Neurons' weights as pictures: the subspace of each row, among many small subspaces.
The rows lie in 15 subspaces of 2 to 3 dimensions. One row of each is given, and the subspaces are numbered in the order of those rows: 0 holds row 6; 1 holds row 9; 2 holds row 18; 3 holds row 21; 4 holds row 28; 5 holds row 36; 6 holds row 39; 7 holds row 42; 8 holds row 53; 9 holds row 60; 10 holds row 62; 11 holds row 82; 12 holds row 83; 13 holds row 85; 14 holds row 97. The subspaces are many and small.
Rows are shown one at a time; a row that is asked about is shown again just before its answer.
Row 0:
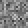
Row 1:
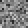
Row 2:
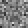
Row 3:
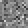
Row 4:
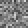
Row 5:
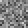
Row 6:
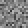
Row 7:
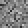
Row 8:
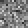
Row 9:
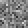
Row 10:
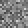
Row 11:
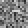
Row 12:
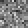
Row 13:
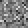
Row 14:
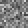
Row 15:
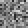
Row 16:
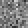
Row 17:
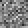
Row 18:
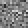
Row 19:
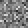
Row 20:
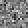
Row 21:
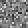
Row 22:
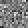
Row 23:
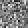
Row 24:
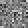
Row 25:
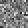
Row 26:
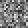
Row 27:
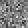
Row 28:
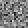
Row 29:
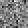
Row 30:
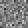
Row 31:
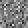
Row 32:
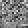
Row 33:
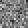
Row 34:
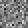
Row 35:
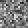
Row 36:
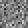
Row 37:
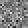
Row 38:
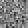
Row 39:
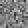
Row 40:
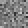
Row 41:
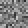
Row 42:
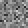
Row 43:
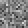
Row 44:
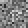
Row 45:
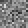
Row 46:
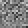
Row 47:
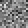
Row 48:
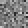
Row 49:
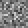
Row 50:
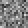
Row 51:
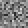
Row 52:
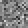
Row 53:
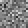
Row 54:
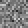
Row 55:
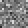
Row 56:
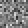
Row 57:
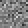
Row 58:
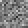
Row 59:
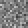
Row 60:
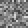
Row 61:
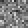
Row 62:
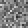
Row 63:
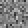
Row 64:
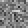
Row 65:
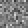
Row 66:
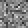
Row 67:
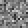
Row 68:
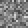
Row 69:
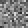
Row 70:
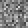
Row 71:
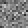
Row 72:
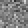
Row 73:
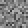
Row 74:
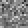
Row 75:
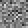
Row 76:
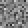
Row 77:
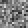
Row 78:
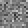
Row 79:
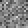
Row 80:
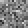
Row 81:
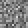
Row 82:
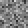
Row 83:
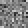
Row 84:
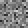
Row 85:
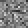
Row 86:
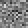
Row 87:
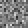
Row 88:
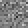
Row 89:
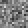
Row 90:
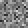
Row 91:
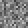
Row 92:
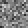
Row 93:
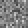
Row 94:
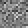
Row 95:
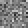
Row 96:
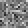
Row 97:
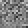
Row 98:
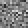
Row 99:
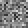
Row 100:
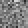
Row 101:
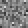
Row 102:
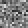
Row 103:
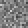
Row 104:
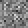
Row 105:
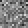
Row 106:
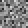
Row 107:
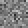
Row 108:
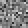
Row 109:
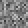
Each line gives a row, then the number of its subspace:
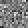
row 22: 12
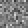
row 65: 6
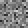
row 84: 7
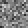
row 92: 14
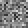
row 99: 12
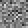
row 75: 2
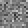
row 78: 12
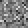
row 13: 7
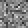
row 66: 13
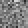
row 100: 11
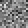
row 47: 8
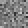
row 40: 4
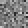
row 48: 4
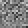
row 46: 14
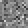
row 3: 7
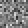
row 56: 6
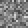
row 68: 9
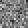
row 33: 10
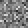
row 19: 7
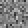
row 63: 6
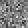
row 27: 1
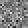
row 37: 11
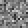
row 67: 0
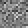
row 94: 14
